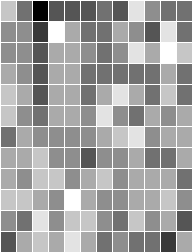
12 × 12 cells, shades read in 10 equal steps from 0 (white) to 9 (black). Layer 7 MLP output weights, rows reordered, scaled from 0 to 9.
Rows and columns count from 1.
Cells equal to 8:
0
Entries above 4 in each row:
9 5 2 7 4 2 1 3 1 0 3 5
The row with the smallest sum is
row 10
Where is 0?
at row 2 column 4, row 3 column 11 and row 10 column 5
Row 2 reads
4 4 7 0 3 5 5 3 4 6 1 5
